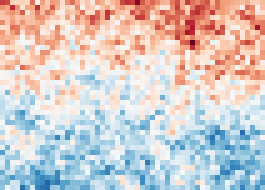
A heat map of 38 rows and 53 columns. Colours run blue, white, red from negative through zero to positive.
No row or column stands out. Values rise toward the top. No regular stripes run through it.
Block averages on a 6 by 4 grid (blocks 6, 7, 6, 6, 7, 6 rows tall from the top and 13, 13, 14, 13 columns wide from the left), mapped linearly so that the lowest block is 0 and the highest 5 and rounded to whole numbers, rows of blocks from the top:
4455
4344
3234
1222
1110
0010
